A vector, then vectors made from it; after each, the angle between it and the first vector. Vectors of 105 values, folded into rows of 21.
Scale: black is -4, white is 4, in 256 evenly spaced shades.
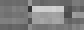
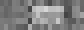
nearly parallel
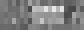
nearly parallel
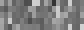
orthogonal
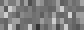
orthogonal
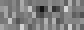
partly opposed
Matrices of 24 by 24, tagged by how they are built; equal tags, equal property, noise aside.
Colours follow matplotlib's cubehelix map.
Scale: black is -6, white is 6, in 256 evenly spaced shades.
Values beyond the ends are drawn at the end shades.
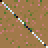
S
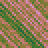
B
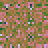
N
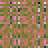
N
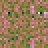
N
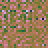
N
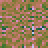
N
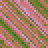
B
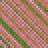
B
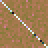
S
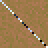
S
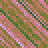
B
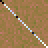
S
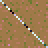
S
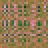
N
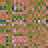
N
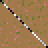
S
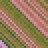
B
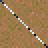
S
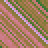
B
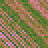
B
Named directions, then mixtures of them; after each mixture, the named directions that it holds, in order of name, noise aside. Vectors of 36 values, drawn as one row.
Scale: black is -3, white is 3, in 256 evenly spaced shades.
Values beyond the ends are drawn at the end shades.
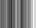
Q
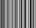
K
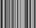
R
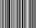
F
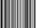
R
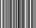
K, R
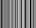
K, R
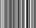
K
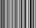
K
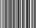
K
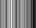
Q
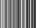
K, Q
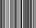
F, K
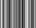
F, R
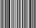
F, R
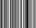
F, R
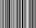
F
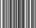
K, R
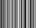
K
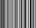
K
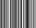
F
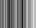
F, Q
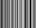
K, R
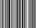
F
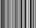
K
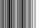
F, Q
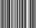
F, K
